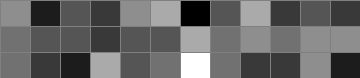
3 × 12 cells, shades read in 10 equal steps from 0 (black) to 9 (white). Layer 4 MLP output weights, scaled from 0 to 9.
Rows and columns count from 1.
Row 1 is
5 1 3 2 5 6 0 3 6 2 3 2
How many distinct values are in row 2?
5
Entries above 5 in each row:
2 1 2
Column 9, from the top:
6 5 2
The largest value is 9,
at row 3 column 7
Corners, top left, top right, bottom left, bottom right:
5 2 4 1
